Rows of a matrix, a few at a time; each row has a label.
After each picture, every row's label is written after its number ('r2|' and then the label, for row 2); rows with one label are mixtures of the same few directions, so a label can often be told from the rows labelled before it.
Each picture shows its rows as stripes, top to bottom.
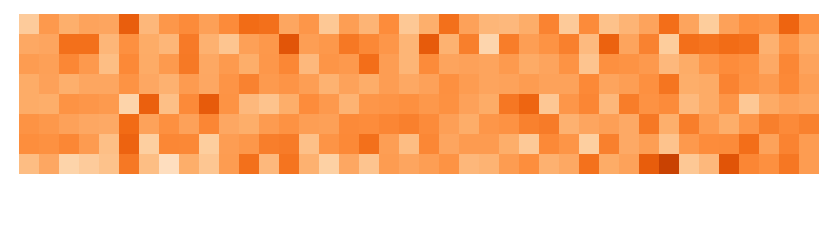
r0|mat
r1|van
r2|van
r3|mat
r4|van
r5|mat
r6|van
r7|mat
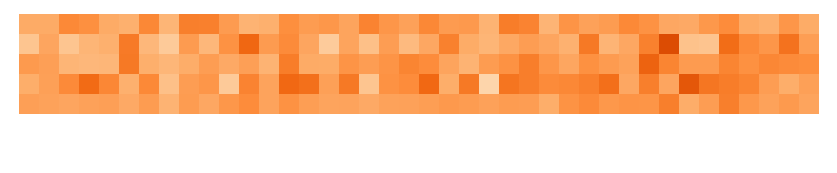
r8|van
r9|mat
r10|mat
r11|van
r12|mat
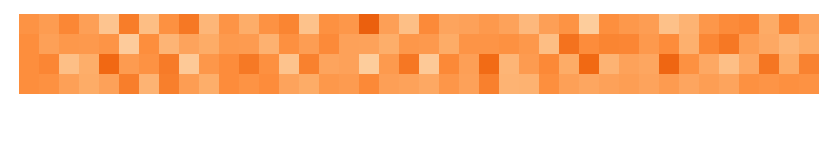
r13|van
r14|mat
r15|van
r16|van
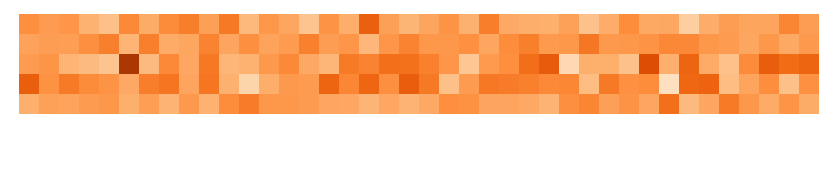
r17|van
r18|van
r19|mat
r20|mat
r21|mat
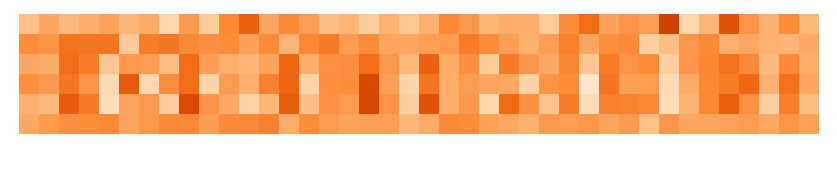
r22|mat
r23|mat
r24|van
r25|van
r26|van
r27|mat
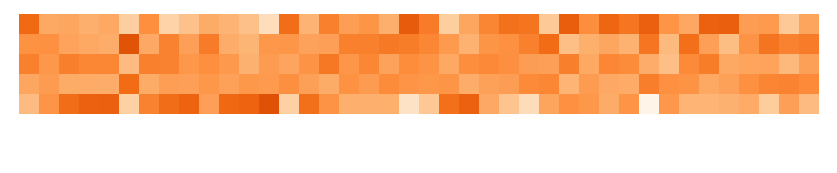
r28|mat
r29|mat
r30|mat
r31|mat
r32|mat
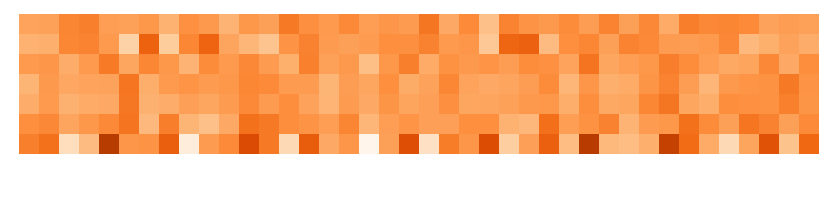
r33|van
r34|van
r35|van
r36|mat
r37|mat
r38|van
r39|van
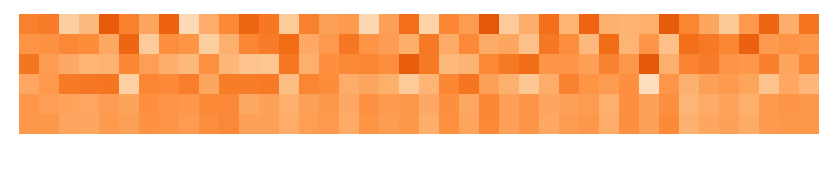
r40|van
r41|van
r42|mat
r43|mat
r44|van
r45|van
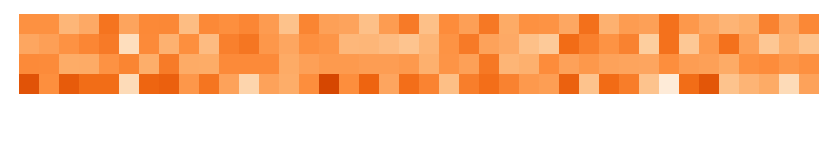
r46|van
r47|mat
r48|van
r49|mat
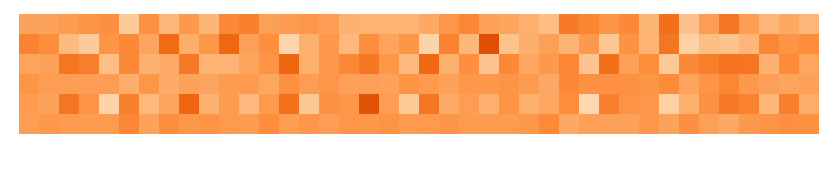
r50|mat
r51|van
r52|van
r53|mat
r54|van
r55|mat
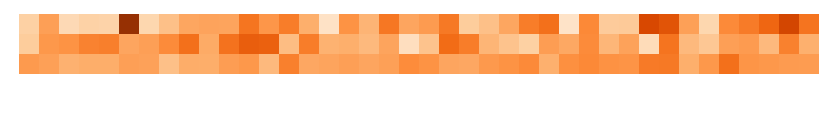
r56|mat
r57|mat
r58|mat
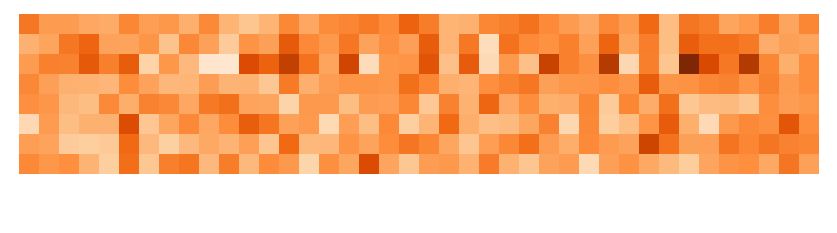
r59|mat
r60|van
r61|van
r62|mat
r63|van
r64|mat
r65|mat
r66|van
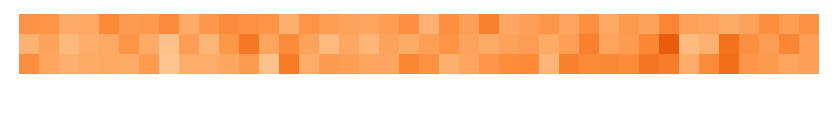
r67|van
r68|mat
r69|mat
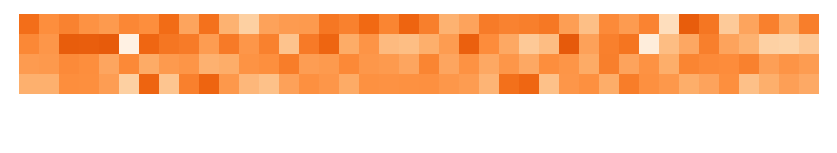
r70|mat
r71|mat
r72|van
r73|van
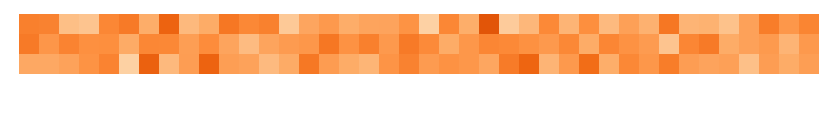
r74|van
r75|mat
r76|van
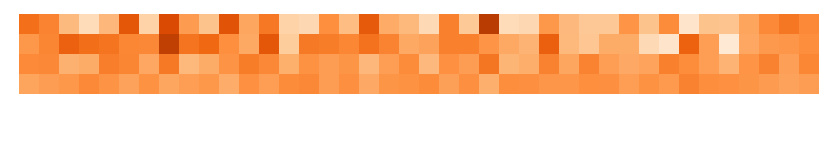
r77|van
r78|mat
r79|van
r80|van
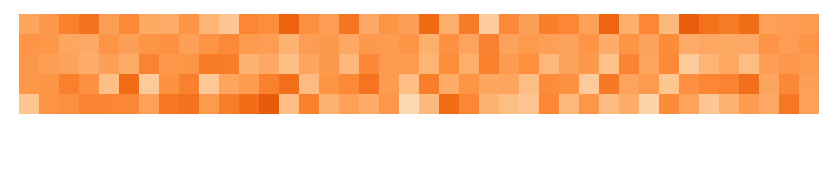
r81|van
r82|van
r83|van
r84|van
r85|mat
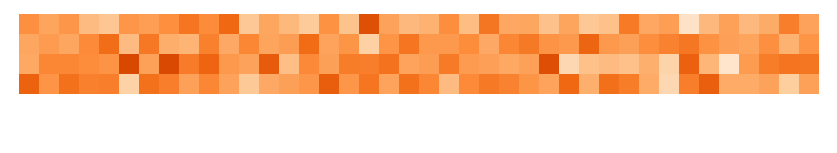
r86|van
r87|van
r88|mat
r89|mat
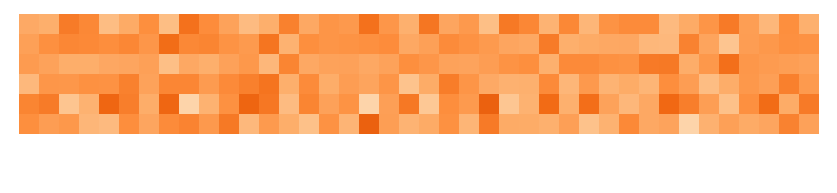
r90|van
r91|mat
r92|mat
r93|mat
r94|van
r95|van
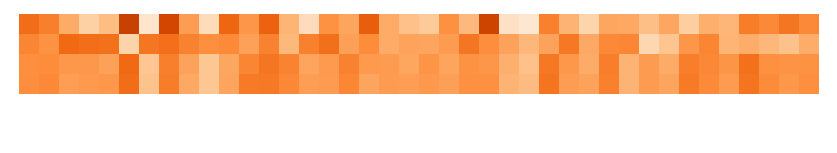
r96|van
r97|mat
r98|van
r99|van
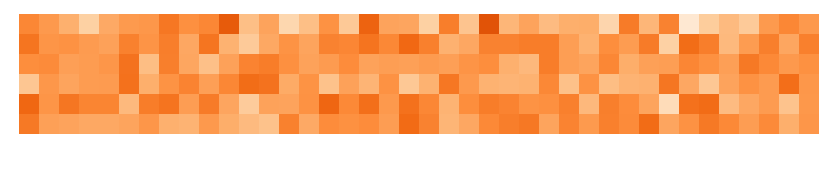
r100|van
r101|mat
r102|van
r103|mat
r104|mat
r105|mat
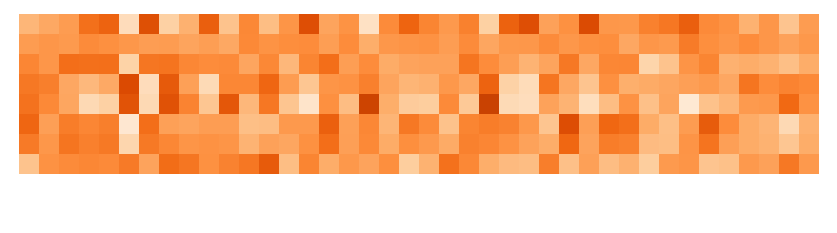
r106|van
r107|van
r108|mat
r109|van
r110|van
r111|mat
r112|mat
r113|mat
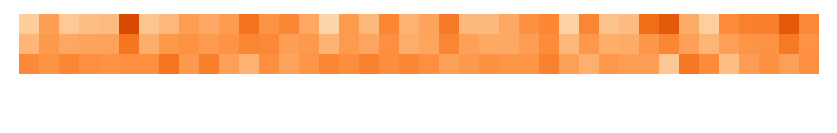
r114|mat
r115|mat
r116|mat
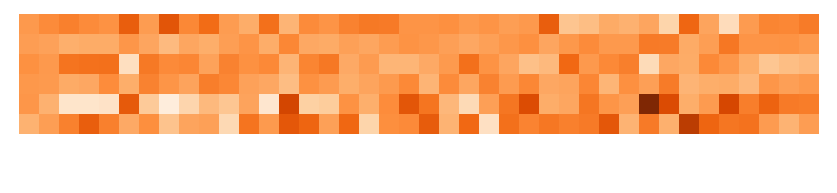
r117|mat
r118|mat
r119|mat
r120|van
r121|mat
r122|van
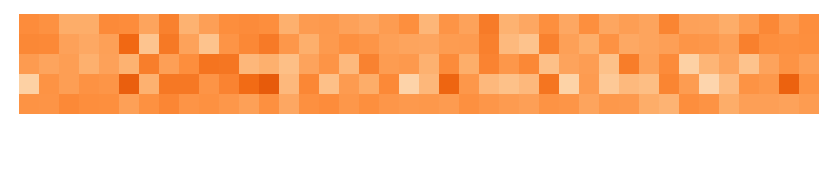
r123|van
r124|van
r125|van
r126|mat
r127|mat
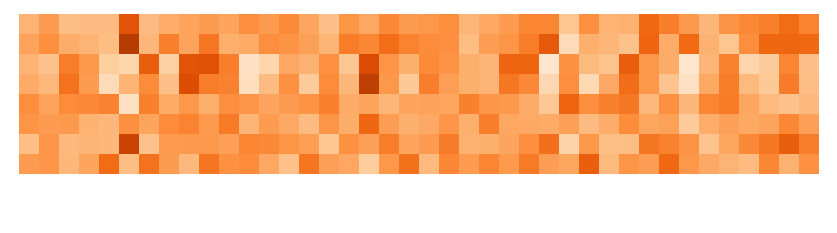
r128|mat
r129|mat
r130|van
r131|van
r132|mat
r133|van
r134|mat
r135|van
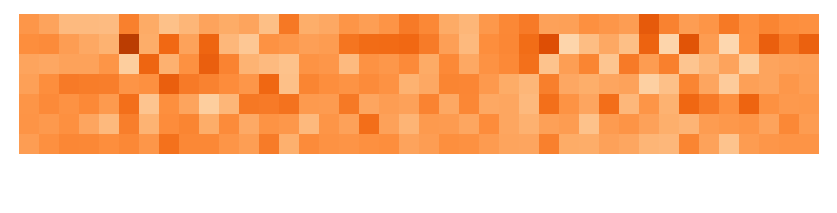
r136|mat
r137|mat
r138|van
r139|mat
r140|van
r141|van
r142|mat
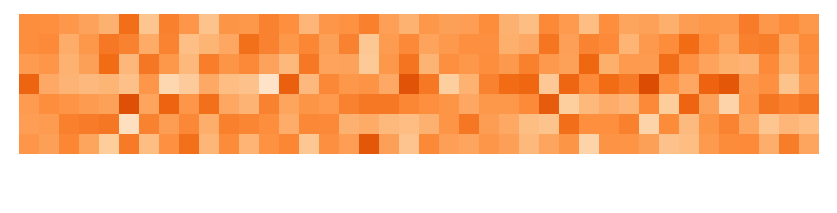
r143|van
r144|van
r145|van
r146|mat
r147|mat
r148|mat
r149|van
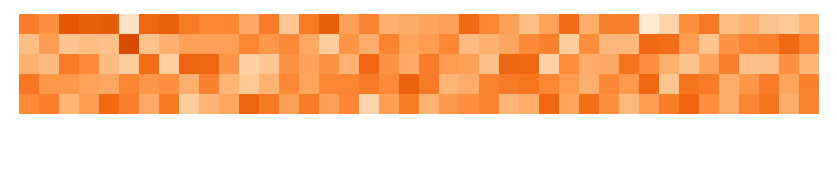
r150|mat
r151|mat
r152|van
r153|mat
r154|van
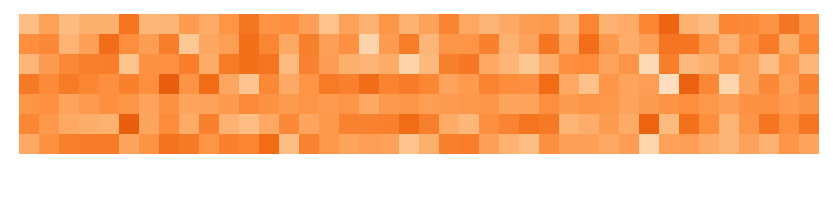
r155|mat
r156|van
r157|mat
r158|mat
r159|van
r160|mat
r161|mat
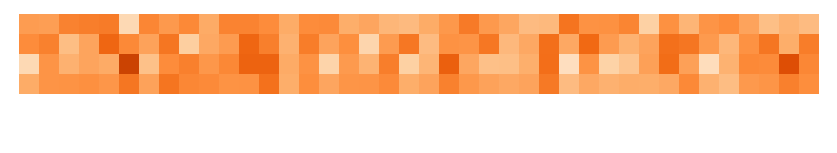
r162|mat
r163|van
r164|mat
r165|mat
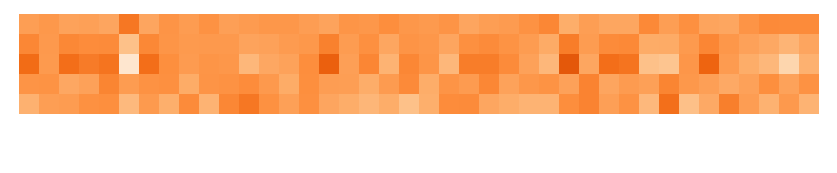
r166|mat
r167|mat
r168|mat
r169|van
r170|mat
